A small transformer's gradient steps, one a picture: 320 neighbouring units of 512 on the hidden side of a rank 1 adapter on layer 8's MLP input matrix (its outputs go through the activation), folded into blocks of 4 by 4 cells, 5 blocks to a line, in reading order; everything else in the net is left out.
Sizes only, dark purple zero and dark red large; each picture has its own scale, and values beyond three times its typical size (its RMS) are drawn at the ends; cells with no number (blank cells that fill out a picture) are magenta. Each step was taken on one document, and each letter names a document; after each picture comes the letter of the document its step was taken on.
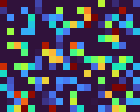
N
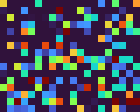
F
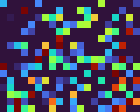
N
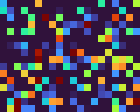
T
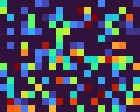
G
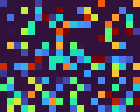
N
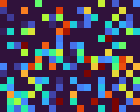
F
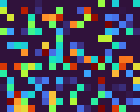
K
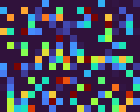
K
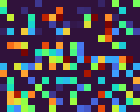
K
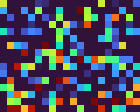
G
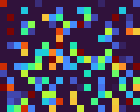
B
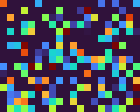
B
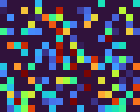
N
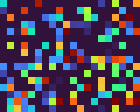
F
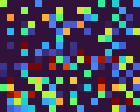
B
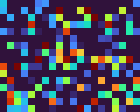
K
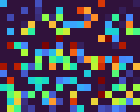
N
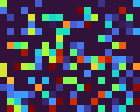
G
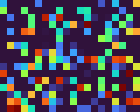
T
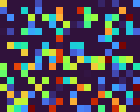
G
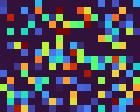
N
